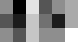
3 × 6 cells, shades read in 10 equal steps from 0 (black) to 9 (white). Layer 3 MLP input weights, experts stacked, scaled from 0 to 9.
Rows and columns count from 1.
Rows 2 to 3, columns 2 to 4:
1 7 4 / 3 7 5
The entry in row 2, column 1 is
3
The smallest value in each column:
3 0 7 3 1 6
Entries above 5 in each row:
2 2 2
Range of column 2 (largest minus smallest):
3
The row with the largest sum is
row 3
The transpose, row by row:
5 3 5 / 0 1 3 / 8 7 7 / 3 4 5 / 5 1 5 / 6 6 9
